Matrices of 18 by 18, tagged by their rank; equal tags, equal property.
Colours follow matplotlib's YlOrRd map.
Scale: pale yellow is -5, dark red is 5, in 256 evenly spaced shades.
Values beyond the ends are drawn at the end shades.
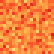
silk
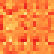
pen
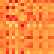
pen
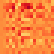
pen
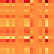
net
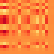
net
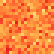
silk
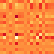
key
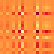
net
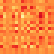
key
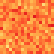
silk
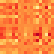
key
